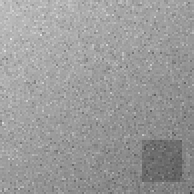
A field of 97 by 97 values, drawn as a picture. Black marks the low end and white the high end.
There is an overall slope up to the top left. The top left is the ninth with the highest average. On average the colour sits 60% of the way up the scale. The ninth with the lowest average is the bottom right. No row or column stands out. An odd patch, lower than its surroundings, sits in the bottom right.
